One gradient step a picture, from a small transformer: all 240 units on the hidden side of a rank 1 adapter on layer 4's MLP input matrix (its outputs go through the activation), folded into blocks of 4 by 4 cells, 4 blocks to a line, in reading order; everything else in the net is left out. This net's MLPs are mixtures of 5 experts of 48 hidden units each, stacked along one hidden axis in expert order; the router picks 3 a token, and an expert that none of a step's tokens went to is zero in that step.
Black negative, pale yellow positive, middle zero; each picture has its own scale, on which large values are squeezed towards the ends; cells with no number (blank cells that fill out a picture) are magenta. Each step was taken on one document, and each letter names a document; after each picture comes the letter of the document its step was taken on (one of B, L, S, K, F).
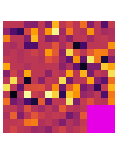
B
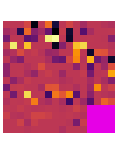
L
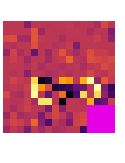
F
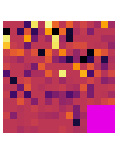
L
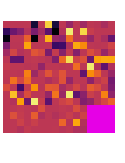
L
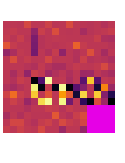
F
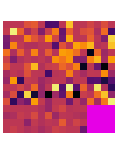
B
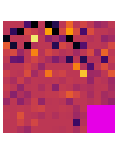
L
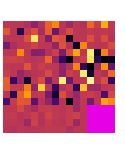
B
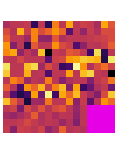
B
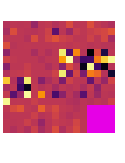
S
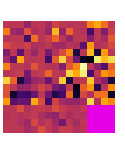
B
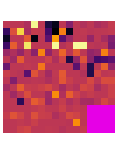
L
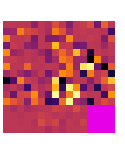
B
